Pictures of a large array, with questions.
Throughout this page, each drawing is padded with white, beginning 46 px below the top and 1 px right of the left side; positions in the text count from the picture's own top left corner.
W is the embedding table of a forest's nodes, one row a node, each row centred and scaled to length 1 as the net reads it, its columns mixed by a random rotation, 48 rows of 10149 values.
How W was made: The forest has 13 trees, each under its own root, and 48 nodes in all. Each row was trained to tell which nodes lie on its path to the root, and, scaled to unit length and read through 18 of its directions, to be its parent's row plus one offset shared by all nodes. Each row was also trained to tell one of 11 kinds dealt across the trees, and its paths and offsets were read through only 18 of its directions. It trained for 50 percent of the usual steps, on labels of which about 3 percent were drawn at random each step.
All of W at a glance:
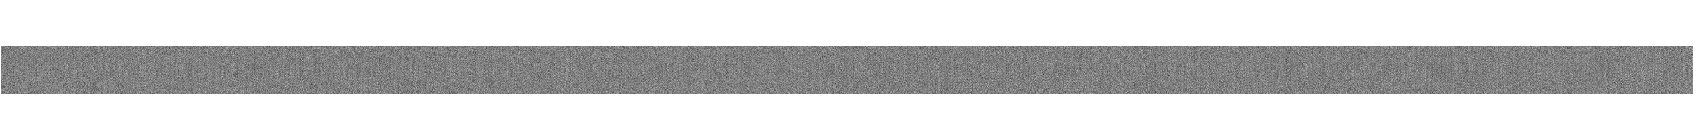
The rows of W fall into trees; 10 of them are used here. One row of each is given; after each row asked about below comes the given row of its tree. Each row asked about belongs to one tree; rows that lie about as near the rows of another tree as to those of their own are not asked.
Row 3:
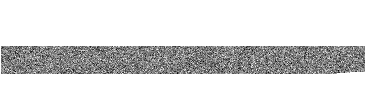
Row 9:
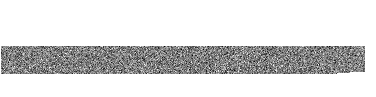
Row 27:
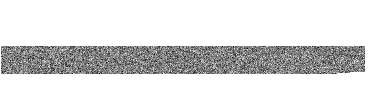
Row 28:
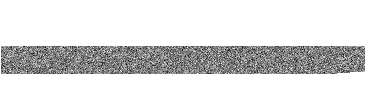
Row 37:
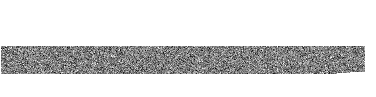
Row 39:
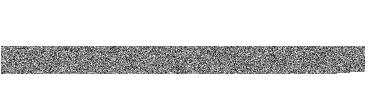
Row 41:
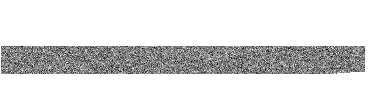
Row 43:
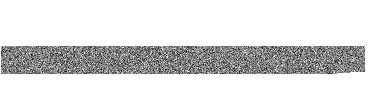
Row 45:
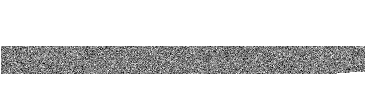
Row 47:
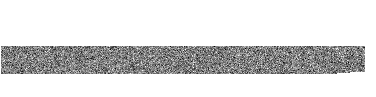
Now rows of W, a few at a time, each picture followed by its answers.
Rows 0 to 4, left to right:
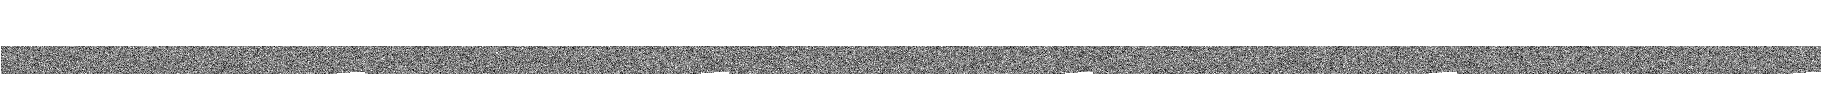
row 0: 37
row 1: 41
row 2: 27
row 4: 47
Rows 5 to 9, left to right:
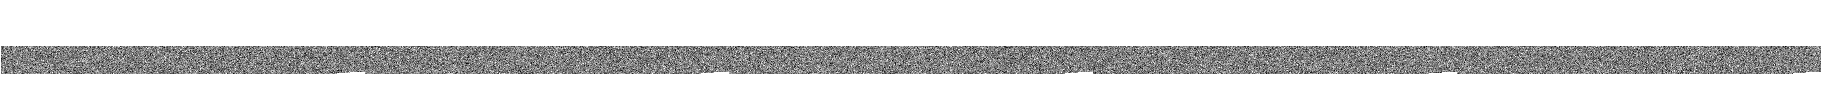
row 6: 28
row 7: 28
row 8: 45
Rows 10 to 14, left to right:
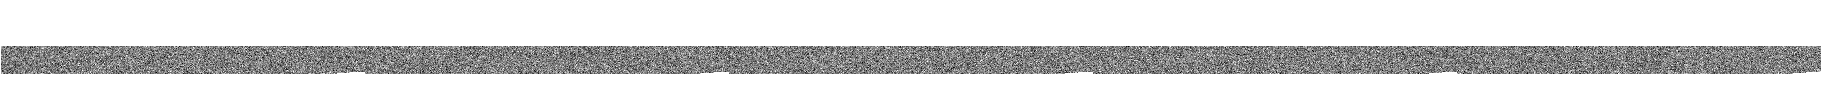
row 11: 45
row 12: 37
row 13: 27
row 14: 3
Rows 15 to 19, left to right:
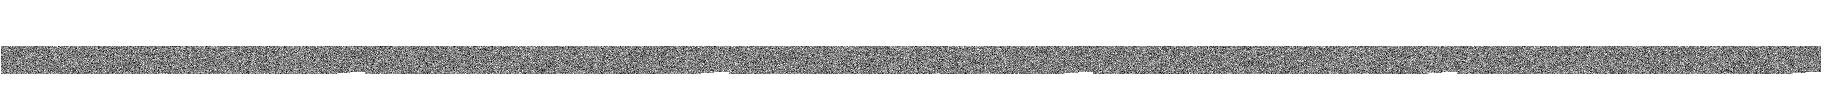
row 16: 3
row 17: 43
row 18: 9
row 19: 9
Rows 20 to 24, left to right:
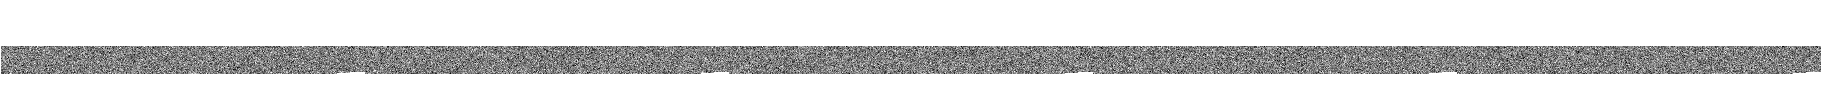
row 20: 39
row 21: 9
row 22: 45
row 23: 9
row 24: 27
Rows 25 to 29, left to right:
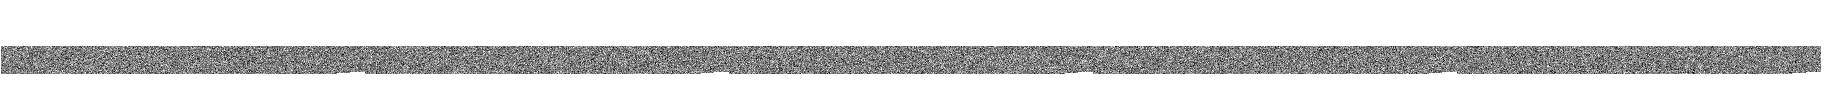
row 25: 28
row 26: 39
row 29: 3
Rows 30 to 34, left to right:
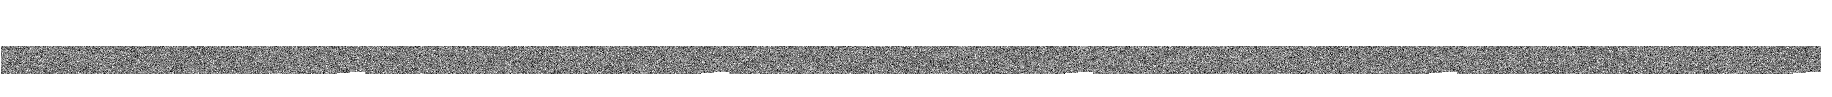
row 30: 39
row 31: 27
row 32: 41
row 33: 28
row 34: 27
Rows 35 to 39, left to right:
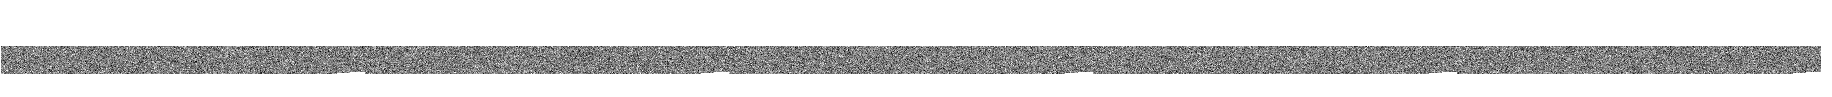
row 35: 41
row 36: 45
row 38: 37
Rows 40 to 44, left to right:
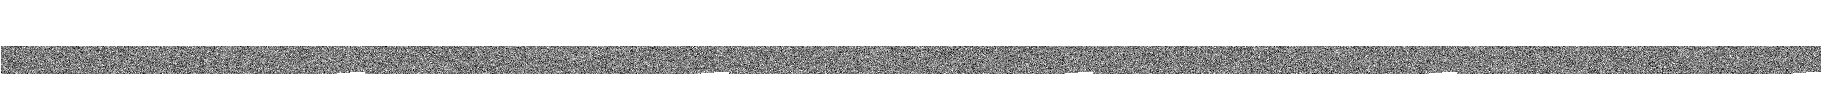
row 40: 3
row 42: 28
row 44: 43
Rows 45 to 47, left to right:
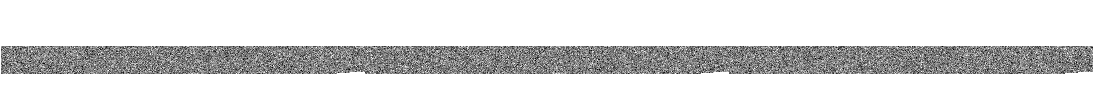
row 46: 39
